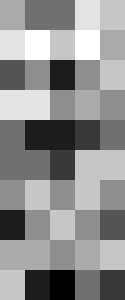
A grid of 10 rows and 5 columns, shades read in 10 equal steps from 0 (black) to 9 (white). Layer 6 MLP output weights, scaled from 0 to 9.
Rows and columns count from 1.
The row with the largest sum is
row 2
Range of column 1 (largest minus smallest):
7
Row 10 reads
7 1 0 4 2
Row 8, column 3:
7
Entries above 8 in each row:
0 2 0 0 0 0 0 0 0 0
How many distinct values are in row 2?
4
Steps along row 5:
down same up up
